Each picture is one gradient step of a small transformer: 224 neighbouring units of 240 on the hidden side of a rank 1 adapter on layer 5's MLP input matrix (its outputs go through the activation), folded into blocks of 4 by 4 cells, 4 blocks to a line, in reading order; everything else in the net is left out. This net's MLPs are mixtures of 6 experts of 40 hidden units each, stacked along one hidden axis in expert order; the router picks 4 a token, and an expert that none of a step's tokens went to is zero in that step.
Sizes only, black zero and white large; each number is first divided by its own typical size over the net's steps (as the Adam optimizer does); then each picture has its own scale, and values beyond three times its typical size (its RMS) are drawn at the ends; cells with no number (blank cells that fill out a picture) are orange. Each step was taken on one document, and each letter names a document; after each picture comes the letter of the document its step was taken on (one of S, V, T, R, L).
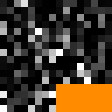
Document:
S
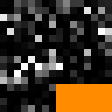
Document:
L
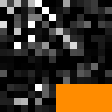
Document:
S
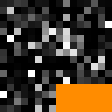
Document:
S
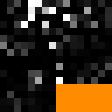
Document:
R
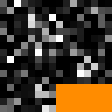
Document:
S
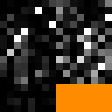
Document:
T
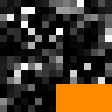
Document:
L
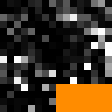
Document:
T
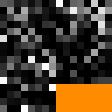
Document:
L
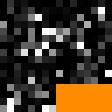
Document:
S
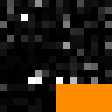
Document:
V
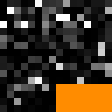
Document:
V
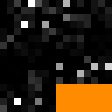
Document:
R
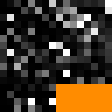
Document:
T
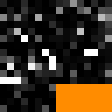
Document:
L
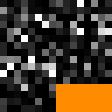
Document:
L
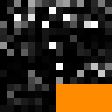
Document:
R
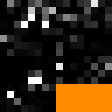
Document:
R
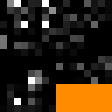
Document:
R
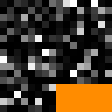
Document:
L
